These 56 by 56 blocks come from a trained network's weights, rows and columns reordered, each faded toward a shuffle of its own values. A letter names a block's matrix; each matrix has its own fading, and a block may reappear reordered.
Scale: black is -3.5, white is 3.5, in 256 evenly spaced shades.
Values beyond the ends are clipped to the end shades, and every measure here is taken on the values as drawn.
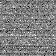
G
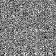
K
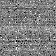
G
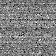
G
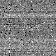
G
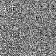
K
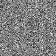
K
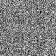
K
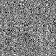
K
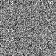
K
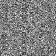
K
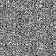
K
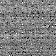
G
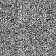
K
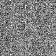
K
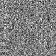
K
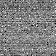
G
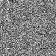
K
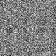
K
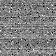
G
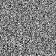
K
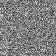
K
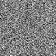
K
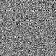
K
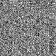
K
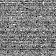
G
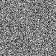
K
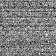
G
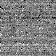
G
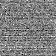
G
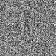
K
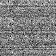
G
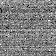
G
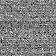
G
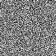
K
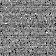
G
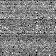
G
